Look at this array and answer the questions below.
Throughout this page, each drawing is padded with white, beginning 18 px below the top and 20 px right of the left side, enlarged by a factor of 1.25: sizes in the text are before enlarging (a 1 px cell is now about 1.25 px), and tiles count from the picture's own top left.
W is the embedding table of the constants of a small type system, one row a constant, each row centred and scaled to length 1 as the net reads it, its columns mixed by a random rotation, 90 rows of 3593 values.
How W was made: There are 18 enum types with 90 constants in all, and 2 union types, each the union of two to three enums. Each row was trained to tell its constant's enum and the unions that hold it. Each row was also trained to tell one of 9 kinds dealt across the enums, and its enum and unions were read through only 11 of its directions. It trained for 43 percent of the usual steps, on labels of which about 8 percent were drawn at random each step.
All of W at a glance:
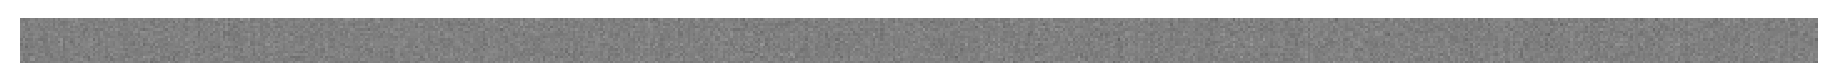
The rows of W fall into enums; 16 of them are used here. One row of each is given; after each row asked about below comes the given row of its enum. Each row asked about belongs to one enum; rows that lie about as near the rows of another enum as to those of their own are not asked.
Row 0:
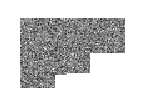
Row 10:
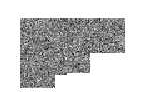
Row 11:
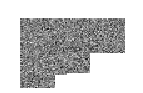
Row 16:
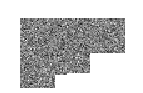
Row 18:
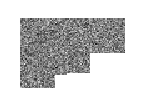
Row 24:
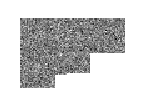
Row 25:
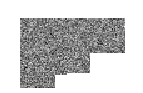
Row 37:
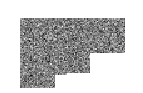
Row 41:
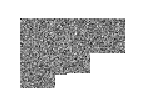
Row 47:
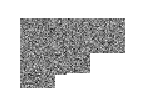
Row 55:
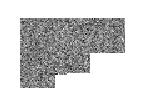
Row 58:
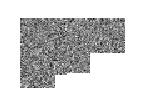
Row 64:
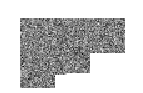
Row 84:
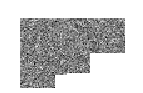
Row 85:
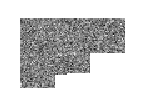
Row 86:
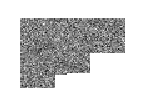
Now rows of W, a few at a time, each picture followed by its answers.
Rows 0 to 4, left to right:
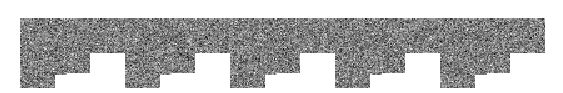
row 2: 37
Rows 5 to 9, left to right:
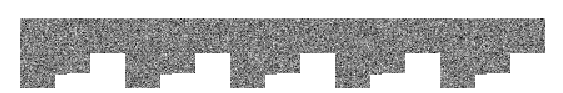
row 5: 10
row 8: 47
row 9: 64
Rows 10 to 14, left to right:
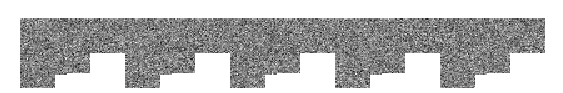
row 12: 37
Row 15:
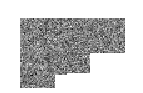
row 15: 47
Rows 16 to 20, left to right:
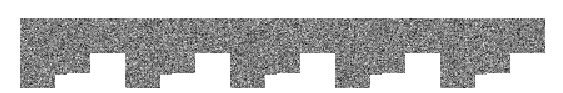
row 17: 25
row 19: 41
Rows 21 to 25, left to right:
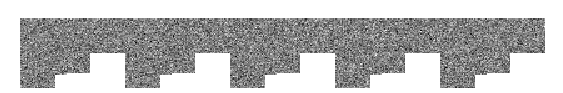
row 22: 37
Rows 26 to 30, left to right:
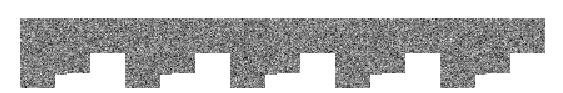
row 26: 86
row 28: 0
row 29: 64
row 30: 64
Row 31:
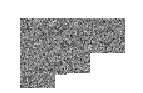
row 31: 47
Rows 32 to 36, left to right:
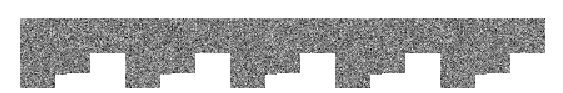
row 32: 86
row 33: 64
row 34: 0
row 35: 25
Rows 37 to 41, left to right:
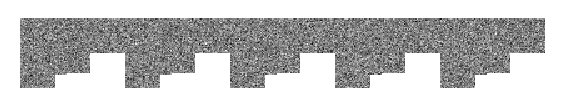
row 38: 64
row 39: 0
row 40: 41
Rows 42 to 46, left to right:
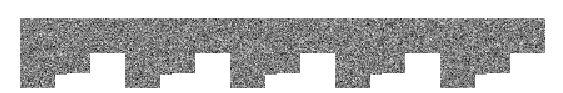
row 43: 10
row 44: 47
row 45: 10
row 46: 64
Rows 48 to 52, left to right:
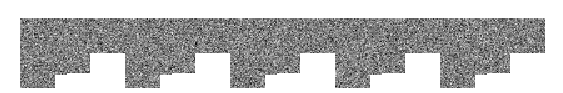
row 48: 25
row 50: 11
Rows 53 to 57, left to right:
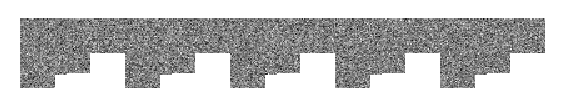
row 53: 41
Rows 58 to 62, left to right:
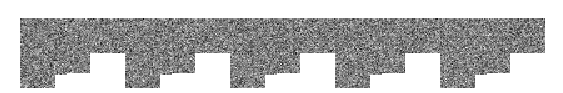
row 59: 10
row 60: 85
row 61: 10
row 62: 86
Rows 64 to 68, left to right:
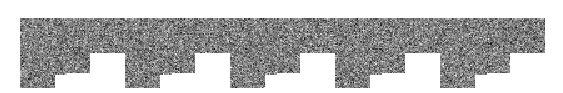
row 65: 0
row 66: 86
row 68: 85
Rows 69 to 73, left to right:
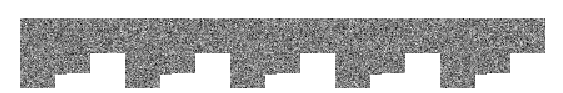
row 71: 47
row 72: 47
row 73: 86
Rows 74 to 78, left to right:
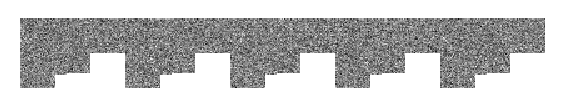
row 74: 37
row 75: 0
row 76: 86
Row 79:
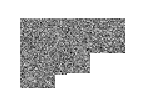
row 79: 25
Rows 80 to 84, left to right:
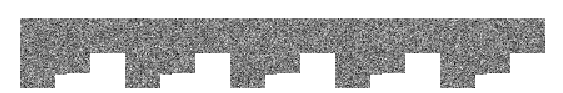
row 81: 10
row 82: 11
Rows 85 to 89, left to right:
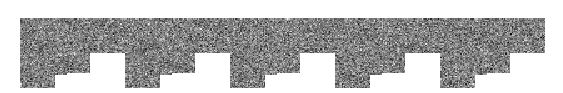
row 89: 58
